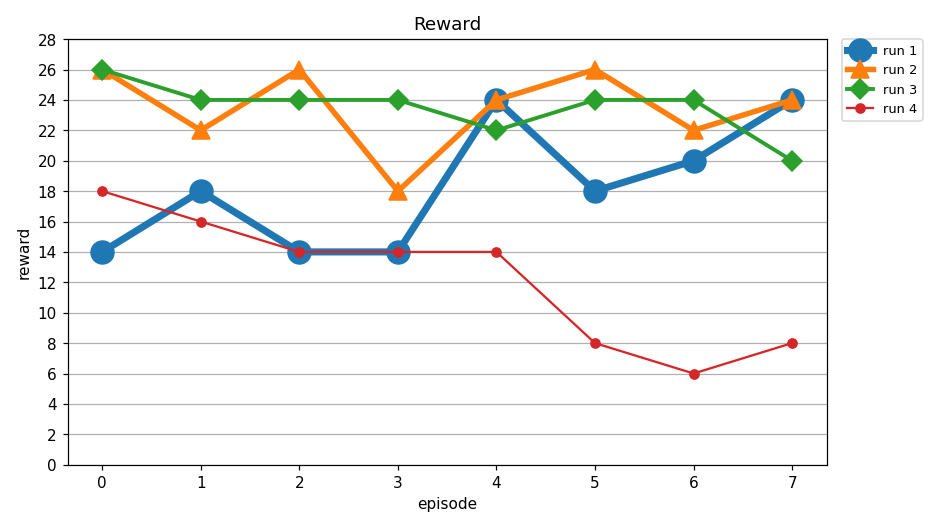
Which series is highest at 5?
run 2
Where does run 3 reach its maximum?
0
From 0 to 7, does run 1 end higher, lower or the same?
higher
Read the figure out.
Title: Reward
x-axis: episode, ticks 0 1 2 3 4 5 6 7
y-axis: reward, ticks 0 2 4 6 8 10 12 14 16 18 20 22 24 26 28
Legend: run 1, run 2, run 3, run 4
Values:
run 1: 14 18 14 14 24 18 20 24
run 2: 26 22 26 18 24 26 22 24
run 3: 26 24 24 24 22 24 24 20
run 4: 18 16 14 14 14 8 6 8
